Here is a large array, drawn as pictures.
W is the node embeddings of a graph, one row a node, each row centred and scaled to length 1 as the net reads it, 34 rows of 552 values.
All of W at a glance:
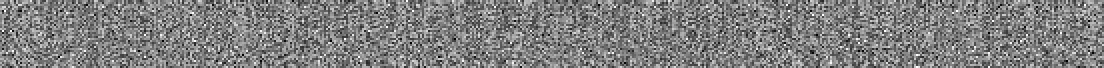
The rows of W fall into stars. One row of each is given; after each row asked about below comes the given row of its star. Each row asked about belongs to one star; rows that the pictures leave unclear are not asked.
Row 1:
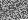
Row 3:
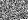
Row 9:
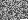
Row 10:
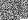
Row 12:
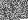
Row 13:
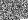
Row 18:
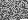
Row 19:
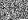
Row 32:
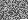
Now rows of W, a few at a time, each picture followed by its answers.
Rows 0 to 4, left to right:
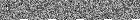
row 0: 1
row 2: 9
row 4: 12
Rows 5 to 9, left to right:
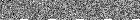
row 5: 13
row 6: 18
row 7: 12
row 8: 13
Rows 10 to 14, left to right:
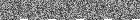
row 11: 19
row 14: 3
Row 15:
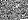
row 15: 9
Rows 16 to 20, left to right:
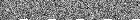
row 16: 18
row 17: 32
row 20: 32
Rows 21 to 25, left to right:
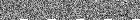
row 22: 10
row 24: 18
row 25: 13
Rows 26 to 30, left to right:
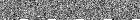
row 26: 10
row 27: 9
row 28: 32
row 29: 10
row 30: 18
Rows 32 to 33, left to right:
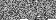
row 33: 3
